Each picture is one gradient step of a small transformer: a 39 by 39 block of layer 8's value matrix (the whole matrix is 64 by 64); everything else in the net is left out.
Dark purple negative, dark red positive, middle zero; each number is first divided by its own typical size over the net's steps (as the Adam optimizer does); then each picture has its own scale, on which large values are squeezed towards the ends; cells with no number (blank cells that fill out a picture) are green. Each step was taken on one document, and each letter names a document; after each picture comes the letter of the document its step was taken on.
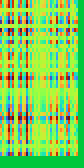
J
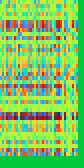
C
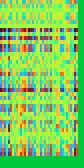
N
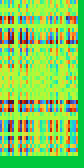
J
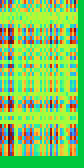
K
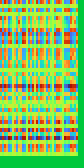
C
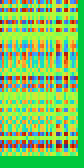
C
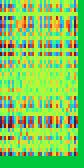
K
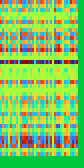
C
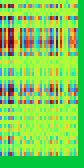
K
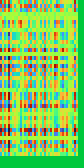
N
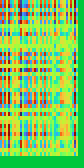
N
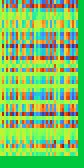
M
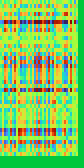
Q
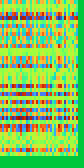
C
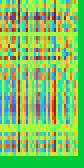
Q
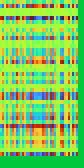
M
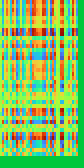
M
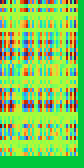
K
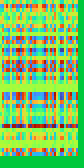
M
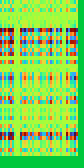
K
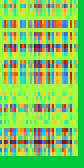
Q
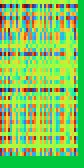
N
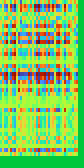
Q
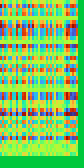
M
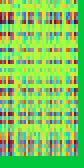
K
